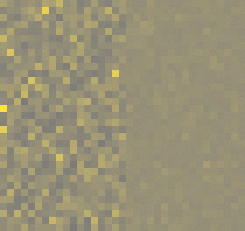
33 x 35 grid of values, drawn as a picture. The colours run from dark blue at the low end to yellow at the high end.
Fine speckle covers the field. The right part is calmer, past a seam about 50% of the way across. No overall slope runs across the table. The values are skewed, with a long tail toward high values. No regular stripes run through it. Neither half mirrors the other.
